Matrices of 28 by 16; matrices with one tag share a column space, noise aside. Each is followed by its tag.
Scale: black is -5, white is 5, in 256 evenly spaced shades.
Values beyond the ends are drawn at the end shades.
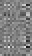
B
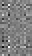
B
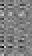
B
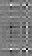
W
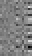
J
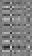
J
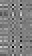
B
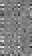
B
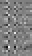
J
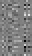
B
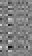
J
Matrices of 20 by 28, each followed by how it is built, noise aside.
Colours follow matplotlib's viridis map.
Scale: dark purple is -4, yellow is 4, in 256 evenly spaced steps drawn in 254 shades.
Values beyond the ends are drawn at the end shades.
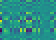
low rank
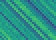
Toeplitz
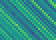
Toeplitz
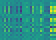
low rank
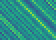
Toeplitz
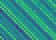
Toeplitz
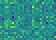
low rank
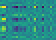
low rank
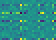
low rank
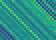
Toeplitz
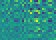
low rank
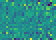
low rank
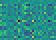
low rank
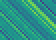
Toeplitz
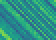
Toeplitz
